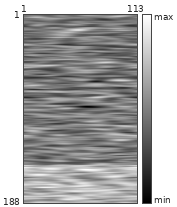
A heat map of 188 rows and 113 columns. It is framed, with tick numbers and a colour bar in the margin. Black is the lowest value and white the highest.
Average level on the scale: 50%. Grain: streaks across. Seam: horizontal, 80% of the way down, the bottom part higher.
